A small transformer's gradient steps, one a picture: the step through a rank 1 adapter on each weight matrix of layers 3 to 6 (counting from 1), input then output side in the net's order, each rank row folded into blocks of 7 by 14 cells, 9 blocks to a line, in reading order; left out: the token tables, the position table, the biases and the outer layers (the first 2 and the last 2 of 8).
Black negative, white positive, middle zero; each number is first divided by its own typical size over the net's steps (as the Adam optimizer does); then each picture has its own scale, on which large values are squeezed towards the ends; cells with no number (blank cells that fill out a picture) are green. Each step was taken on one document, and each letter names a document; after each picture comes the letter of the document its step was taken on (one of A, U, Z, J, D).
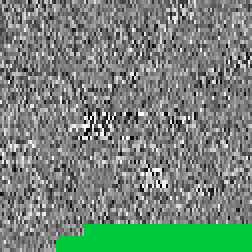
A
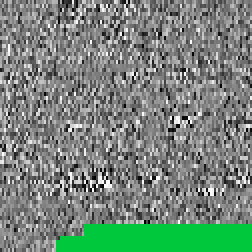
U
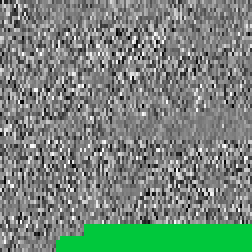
U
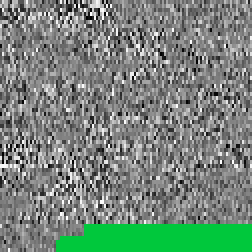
U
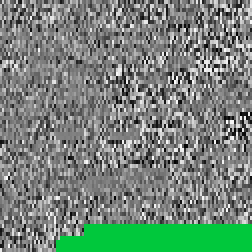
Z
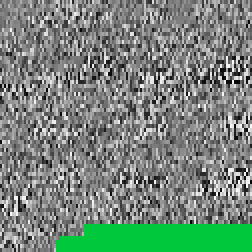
Z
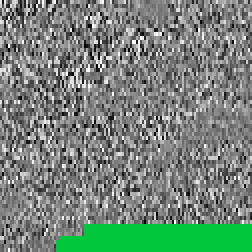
U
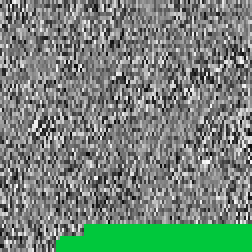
Z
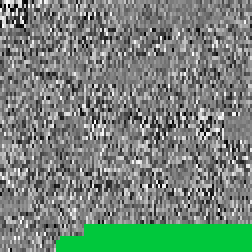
A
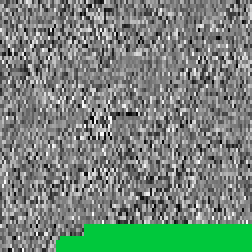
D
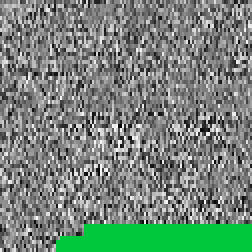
A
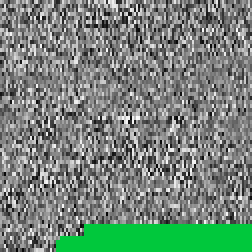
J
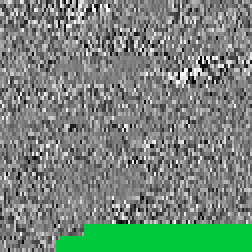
D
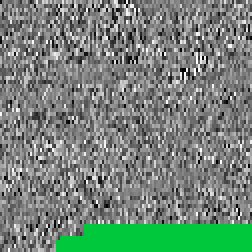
U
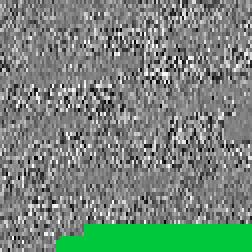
D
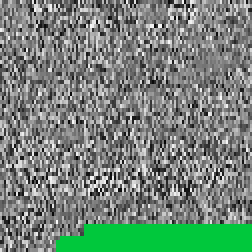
J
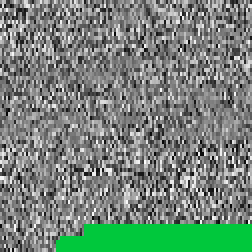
A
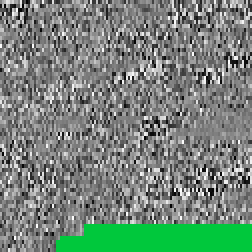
A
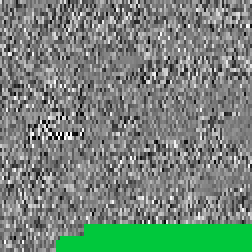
D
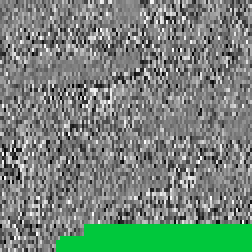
D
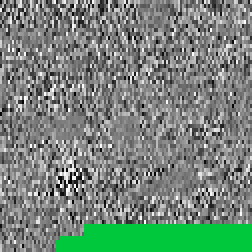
U
